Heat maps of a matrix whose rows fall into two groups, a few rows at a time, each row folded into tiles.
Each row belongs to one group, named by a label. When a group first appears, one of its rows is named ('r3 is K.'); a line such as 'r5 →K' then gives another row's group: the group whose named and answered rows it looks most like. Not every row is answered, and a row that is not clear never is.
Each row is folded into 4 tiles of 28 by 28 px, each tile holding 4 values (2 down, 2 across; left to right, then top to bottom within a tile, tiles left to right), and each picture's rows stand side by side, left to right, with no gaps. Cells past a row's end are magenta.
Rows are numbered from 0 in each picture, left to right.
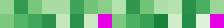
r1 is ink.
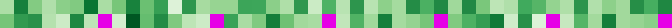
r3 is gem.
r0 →ink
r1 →gem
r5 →gem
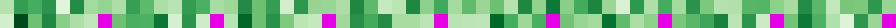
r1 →ink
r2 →gem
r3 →gem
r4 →gem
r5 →gem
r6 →ink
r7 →ink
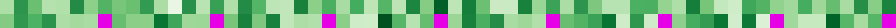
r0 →gem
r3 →gem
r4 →gem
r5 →ink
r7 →gem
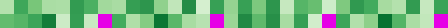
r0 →ink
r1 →gem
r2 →ink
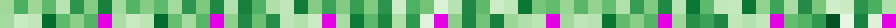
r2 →gem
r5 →gem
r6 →gem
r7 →ink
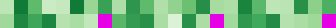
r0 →gem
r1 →ink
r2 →gem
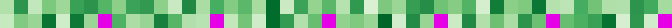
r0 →ink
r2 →gem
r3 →ink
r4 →ink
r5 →ink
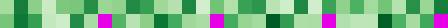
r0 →ink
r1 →gem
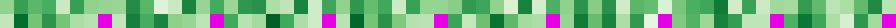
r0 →gem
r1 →gem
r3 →gem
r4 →gem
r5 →ink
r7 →ink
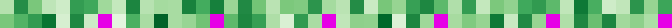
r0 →ink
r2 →ink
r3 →ink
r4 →ink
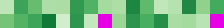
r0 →ink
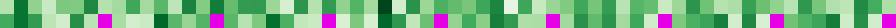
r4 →gem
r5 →ink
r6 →ink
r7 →ink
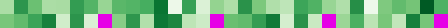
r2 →ink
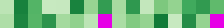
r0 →gem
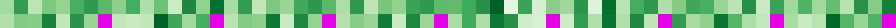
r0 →ink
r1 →gem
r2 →ink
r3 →ink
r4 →gem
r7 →gem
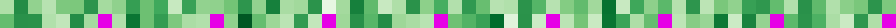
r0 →ink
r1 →gem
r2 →ink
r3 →gem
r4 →ink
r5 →gem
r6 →ink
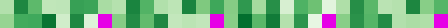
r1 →gem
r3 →gem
